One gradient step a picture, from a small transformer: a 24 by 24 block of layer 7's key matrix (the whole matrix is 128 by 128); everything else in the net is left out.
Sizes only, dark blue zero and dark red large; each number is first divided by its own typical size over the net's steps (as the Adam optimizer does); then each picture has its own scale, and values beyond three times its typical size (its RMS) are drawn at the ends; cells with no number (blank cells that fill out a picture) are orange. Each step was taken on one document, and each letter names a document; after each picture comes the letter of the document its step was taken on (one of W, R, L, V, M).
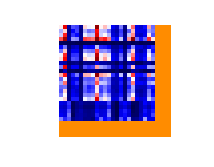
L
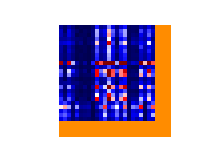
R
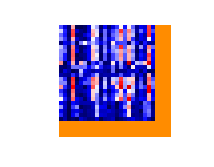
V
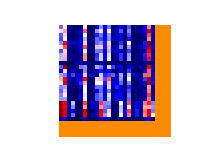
V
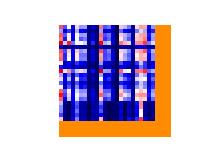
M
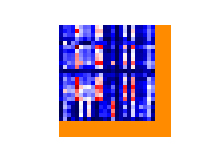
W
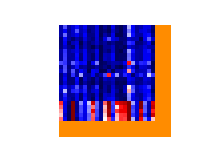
W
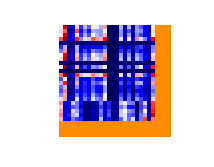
L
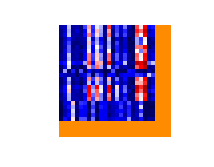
W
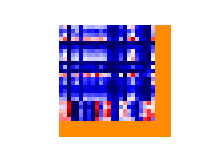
L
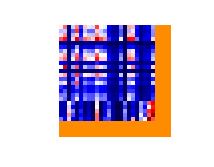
L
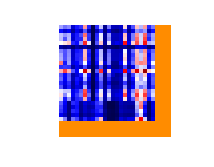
M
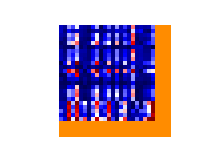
M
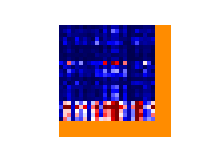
R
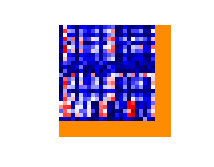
V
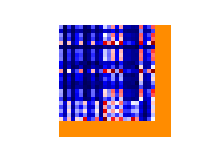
M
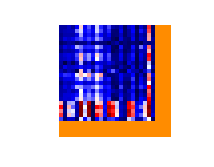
W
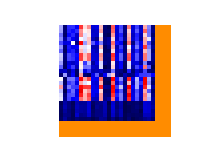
W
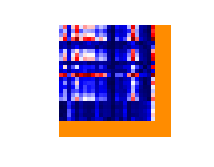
L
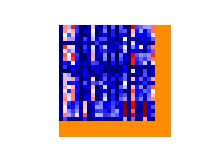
V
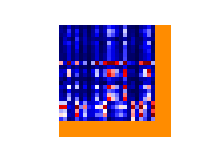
R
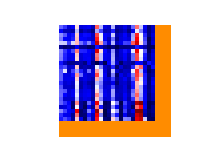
M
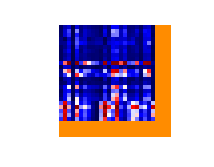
R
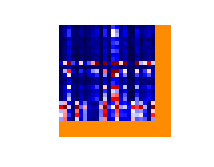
R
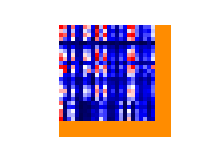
L
